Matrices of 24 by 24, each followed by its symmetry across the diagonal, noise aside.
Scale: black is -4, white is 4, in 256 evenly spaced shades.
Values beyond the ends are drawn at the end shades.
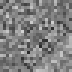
symmetric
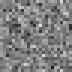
neither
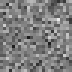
neither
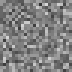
symmetric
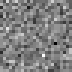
antisymmetric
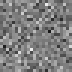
antisymmetric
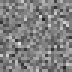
antisymmetric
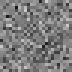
symmetric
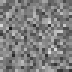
neither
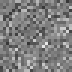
symmetric
